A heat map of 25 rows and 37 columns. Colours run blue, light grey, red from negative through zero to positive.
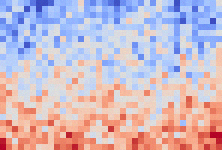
On average the colour sits 50% of the way up the scale. The histogram is bell-shaped. The field climbs toward the bottom.
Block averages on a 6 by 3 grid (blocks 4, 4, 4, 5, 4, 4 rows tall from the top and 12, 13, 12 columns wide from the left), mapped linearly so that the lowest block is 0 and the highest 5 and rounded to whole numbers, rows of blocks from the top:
010 | 121 | 222 | 333 | 444 | 545
